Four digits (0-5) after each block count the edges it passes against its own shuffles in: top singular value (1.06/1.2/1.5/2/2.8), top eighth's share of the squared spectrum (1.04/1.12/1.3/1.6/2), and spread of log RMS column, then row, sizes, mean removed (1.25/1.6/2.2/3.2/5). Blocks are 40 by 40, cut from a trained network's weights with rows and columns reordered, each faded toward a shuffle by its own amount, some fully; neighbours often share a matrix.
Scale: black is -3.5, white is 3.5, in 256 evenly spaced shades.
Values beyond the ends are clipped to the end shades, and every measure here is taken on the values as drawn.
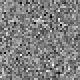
0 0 0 0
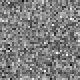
0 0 0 0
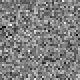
1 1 0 0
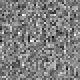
2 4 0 1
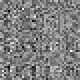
3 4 1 2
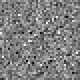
1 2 0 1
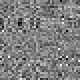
3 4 1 2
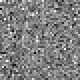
0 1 0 0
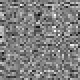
3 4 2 2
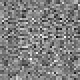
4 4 0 2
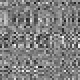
4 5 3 3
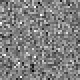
0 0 0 0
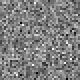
2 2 0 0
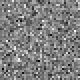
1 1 0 0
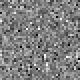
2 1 0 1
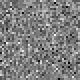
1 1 0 0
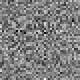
3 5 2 1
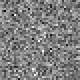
1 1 0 0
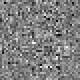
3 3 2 1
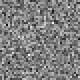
0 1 0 0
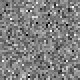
0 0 0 0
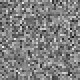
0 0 0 0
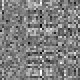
4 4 3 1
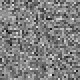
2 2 0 1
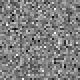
1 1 0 0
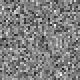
1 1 0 0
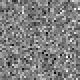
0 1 0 0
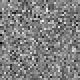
0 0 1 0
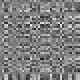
4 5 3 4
